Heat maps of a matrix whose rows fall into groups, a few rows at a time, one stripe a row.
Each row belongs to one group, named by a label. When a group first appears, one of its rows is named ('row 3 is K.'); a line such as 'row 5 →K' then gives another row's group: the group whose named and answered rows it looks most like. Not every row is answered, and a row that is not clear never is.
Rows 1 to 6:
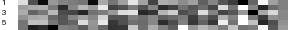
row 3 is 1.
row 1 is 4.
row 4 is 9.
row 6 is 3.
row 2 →9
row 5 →9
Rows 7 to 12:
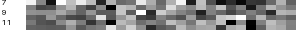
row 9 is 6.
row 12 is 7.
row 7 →4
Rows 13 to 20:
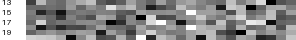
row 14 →7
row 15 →3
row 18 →3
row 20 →6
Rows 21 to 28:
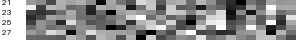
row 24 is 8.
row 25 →8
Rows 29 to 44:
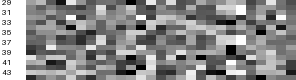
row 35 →1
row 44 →1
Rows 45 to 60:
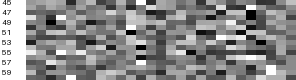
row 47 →7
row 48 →4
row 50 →7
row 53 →1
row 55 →4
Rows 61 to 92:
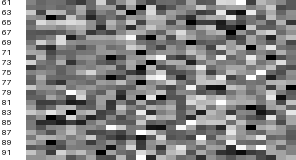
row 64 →8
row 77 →8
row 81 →3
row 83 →6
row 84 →8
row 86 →7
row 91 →4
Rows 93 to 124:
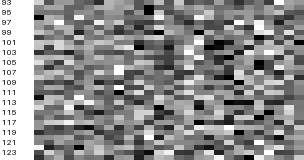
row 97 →9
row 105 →4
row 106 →7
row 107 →9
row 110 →9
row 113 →4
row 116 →7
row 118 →3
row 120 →6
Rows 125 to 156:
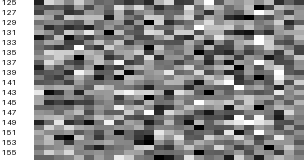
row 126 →7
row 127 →9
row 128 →4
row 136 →6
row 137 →9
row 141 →8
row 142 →9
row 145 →3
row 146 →7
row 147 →6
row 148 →9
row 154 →1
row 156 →7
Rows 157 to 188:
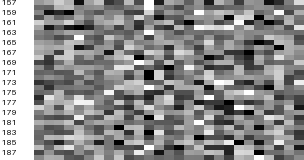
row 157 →6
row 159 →3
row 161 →9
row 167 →4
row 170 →7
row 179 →4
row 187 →7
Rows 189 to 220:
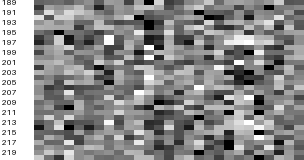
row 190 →1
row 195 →8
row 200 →6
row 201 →9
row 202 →1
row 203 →4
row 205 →4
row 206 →3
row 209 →7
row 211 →7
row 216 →9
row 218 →7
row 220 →4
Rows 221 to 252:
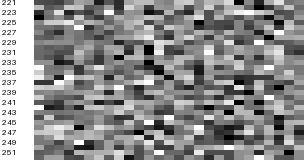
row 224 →1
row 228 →1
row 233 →8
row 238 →9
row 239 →4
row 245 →6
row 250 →3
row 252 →9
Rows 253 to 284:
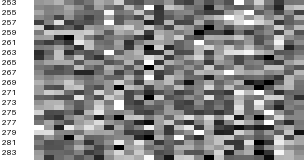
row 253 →9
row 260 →8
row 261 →3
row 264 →1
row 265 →6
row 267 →3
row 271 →9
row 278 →4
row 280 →8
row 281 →7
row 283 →7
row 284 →1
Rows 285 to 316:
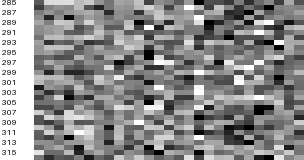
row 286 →1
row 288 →3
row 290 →6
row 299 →3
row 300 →9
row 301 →9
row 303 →3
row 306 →1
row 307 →4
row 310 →4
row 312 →3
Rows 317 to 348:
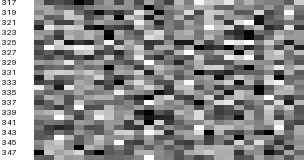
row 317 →3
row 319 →1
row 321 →7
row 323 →4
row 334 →4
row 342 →3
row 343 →1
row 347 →1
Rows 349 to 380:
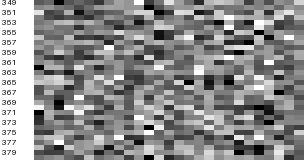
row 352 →3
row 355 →7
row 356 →1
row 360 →3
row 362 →1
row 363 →3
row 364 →9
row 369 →8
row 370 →4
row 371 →1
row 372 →7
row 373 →1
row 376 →9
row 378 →4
